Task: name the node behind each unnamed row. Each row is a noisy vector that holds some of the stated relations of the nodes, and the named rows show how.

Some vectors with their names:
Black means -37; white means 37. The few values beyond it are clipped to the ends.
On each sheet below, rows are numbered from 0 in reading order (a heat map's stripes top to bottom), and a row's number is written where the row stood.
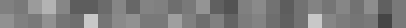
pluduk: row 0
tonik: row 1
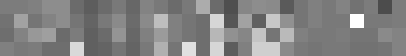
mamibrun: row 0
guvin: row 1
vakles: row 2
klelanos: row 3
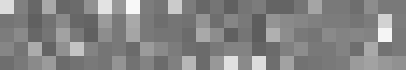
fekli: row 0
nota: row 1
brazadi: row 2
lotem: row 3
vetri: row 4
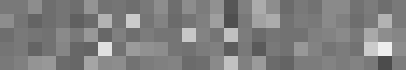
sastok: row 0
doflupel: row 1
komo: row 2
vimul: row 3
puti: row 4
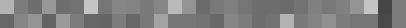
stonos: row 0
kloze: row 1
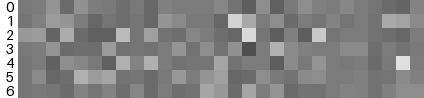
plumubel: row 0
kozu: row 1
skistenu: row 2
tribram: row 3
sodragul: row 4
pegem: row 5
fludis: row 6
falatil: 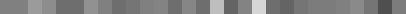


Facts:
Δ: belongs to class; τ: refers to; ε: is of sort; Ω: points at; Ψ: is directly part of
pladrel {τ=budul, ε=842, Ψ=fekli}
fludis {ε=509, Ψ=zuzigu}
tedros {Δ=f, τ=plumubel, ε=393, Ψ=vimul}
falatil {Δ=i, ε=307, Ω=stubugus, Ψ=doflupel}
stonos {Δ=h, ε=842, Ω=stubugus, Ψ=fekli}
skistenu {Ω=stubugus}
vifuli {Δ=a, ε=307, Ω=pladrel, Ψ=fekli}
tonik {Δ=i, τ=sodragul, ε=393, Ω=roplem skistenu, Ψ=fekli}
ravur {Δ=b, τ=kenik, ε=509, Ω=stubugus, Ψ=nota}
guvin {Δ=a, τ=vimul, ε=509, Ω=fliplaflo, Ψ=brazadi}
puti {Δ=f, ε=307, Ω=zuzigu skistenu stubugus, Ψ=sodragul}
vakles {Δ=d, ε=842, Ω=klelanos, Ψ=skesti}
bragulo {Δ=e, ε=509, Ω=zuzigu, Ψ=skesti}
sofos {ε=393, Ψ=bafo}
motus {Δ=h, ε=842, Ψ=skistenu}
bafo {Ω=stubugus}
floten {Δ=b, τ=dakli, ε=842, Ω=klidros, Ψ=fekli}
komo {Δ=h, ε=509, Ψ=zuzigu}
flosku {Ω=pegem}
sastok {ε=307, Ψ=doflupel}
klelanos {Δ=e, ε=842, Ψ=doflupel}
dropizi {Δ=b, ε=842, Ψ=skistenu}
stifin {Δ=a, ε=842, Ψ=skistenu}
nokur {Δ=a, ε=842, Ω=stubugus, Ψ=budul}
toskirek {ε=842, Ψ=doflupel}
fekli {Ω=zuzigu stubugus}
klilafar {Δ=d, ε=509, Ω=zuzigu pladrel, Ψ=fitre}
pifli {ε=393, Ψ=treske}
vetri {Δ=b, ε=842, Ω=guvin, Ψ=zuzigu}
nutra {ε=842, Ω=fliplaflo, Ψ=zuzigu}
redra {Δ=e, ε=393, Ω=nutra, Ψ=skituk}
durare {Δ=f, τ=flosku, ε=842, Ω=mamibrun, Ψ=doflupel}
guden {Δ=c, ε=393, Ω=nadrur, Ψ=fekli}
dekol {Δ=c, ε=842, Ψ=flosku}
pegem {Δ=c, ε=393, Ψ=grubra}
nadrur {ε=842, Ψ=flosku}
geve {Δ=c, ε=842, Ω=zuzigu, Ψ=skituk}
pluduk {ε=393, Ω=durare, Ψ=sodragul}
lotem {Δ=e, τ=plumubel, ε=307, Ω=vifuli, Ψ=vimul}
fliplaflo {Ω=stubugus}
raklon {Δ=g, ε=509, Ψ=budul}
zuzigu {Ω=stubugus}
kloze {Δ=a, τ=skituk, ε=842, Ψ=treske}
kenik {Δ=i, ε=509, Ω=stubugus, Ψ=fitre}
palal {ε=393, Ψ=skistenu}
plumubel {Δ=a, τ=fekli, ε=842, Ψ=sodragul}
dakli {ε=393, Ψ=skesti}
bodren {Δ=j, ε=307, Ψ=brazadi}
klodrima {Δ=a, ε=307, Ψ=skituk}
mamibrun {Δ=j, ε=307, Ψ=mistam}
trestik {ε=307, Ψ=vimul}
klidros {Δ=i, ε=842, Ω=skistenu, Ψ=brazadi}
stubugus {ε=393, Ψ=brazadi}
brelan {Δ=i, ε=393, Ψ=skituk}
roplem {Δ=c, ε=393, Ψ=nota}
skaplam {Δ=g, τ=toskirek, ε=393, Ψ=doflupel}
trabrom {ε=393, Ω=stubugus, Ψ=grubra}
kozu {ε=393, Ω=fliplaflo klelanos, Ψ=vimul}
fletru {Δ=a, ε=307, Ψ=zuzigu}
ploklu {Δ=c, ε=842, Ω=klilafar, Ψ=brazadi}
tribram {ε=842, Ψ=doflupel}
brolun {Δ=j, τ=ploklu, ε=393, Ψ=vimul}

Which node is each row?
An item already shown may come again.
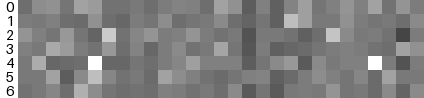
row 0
bodren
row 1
nadrur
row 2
tonik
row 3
dakli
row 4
stubugus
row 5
lotem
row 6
brolun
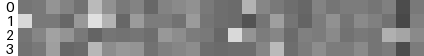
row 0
bragulo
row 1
pladrel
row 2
kozu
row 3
klilafar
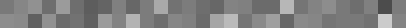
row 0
kloze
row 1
fliplaflo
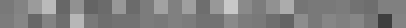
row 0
redra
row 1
roplem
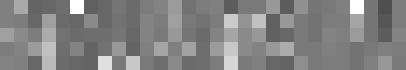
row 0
stubugus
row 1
ravur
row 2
kenik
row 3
redra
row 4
bafo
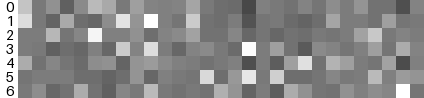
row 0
vifuli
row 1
fekli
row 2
ploklu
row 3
zuzigu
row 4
guden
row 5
nutra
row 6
brazadi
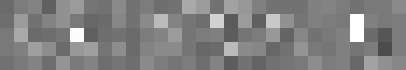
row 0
fletru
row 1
guvin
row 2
stubugus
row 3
geve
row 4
trestik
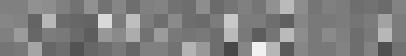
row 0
dropizi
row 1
bafo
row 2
skituk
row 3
durare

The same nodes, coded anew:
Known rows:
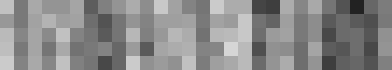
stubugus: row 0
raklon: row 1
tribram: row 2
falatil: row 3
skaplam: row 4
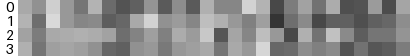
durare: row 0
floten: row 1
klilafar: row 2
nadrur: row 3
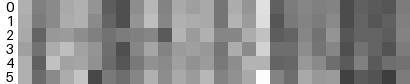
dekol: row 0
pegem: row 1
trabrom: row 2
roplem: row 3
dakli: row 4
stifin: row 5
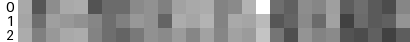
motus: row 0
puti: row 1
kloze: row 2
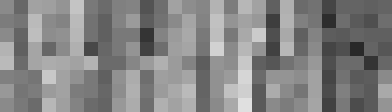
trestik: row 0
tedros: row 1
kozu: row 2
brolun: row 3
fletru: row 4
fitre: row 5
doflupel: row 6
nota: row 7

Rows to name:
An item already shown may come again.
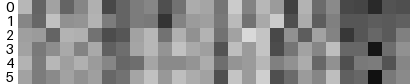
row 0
brolun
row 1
kozu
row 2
skituk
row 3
brazadi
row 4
toskirek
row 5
brazadi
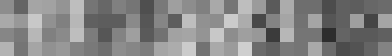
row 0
trestik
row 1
durare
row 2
tedros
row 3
bragulo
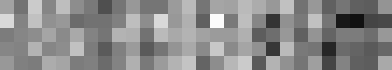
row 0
klelanos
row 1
guvin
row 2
fekli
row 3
tedros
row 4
doflupel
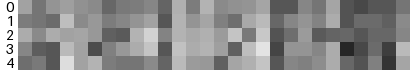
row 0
ravur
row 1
bafo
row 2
guden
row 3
skistenu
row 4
flosku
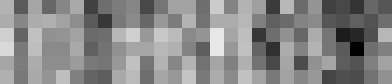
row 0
brolun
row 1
redra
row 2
klidros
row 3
bodren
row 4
vifuli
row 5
vakles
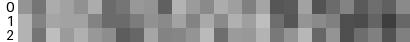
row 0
stonos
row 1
kloze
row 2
toskirek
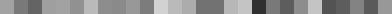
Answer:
zuzigu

